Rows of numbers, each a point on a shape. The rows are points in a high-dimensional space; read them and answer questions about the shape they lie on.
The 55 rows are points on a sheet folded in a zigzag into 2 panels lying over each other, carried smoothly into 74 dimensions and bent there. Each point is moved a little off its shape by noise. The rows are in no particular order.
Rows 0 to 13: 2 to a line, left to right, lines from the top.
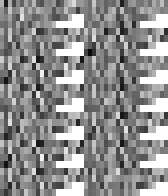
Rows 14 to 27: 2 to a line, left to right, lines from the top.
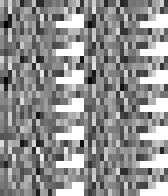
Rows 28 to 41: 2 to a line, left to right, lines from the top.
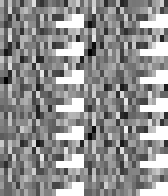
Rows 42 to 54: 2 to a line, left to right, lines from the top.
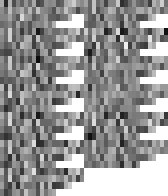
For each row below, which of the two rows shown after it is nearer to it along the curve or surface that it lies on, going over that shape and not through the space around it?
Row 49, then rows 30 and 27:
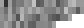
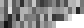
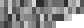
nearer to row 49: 27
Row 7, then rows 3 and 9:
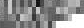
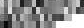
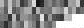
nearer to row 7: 3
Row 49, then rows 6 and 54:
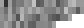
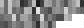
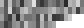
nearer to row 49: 54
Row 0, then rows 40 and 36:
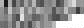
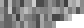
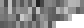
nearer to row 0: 36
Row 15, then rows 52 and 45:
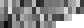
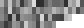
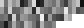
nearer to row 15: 45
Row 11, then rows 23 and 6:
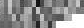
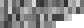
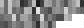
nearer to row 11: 6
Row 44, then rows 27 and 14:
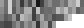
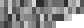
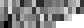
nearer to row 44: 14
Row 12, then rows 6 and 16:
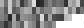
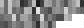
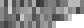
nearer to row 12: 6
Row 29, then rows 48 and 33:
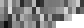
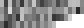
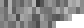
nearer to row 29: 48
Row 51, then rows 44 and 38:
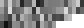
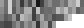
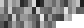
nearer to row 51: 44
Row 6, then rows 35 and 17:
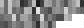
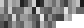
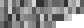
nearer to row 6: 35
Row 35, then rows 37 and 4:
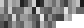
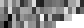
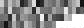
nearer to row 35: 4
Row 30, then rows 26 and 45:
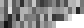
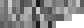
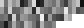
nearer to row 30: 45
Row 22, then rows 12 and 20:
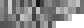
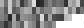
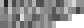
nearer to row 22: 20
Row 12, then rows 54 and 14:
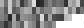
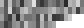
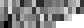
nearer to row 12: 54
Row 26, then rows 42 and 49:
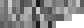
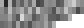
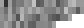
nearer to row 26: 49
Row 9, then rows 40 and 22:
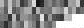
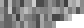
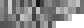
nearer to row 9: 40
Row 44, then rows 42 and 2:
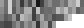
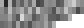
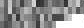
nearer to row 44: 42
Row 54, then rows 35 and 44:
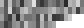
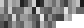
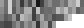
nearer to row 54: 35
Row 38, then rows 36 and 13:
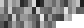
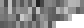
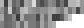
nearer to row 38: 13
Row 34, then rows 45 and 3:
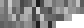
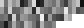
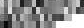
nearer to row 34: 45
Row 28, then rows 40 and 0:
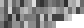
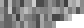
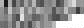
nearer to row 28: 40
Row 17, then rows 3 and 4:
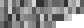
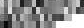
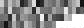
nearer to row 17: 4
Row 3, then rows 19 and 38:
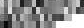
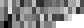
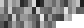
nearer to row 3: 19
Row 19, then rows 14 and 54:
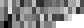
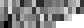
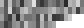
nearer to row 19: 14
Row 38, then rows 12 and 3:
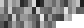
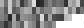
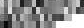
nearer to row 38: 12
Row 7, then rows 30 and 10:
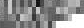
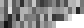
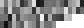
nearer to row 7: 30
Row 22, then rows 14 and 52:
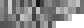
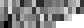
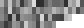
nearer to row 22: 14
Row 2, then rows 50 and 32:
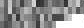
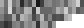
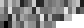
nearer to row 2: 32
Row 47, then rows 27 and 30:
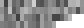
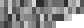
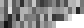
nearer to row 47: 27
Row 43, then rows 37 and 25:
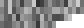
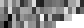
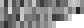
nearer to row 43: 37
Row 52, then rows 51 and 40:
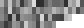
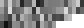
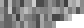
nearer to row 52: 40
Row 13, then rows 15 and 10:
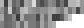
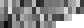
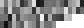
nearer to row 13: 10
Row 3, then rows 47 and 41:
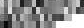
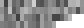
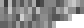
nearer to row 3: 41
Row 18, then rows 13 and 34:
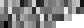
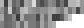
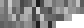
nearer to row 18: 34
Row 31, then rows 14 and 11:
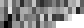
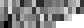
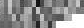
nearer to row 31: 14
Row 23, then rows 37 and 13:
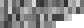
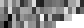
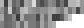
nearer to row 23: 13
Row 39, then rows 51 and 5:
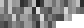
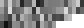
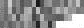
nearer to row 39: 5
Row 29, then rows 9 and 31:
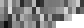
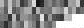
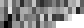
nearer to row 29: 31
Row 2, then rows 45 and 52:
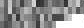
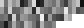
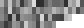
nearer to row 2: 52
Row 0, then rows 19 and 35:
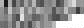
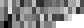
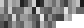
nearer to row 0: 19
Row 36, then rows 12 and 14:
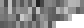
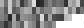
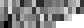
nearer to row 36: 14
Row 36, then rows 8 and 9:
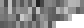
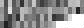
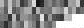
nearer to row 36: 8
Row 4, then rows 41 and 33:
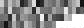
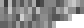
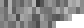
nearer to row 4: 33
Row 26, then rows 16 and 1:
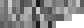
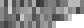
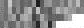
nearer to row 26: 1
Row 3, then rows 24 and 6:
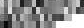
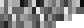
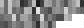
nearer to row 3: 24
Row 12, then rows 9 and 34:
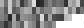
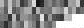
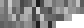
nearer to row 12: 9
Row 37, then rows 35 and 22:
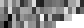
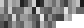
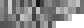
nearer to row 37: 35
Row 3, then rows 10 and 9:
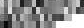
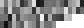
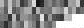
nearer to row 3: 10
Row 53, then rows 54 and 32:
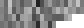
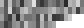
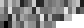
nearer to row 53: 54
